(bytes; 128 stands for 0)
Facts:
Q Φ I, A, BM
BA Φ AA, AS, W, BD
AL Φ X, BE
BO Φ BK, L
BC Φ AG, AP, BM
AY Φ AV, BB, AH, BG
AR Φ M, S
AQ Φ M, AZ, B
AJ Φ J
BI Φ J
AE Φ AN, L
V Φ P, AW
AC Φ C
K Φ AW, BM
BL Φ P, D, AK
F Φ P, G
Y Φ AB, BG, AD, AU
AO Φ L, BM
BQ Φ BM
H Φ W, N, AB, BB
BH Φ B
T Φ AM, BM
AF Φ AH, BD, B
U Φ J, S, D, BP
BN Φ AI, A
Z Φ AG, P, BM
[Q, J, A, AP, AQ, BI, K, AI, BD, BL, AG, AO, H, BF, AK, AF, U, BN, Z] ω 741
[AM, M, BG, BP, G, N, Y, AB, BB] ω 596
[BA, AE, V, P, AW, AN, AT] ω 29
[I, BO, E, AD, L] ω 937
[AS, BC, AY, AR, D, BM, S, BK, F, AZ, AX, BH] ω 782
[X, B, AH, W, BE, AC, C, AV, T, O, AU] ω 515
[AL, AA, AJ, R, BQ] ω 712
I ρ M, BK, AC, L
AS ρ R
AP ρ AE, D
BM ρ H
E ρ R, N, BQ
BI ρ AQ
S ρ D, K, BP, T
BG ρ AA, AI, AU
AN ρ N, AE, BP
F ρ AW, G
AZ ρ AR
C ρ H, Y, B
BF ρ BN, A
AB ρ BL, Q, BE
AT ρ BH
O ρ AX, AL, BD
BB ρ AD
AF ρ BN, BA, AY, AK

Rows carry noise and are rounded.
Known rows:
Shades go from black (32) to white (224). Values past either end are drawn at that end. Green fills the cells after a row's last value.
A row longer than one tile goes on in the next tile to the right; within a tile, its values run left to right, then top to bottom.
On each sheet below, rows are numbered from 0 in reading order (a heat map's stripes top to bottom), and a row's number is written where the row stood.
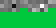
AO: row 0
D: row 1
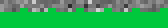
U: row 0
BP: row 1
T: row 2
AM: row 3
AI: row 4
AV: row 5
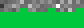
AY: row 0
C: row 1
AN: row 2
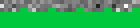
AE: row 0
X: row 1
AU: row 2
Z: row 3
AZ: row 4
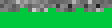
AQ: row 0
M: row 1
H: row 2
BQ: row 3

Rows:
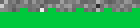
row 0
AK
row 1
I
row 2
AT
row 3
BO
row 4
E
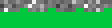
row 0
AL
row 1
P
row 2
AF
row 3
L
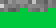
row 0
B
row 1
V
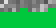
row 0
AW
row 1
BM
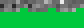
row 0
Y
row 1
BA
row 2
G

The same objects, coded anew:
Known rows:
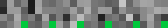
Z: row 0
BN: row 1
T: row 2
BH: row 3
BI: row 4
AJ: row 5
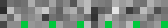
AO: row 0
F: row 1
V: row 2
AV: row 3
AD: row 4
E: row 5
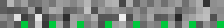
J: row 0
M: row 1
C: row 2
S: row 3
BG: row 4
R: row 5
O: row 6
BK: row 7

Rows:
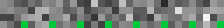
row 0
BA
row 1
BQ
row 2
AA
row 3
AQ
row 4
BL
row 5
H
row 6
AE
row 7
AM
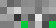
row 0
BC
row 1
BP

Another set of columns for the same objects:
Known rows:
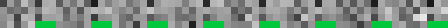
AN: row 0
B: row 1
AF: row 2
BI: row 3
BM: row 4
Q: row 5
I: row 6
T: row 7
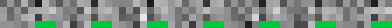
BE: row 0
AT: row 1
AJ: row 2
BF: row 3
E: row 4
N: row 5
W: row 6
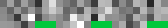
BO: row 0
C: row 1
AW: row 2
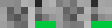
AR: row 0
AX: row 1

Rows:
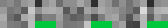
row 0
AY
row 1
AZ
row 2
Y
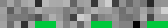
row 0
J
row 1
AO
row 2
AD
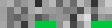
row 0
AQ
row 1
AE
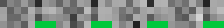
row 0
AA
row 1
AM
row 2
BL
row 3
R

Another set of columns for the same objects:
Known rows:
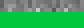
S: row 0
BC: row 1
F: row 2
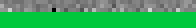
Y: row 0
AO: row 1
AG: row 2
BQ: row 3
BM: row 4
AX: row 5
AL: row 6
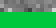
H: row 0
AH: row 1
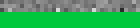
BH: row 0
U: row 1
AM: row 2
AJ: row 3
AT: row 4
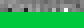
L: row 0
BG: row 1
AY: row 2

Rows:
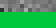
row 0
BA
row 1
BD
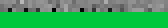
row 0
AN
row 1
BO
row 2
BK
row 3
AE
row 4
T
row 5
I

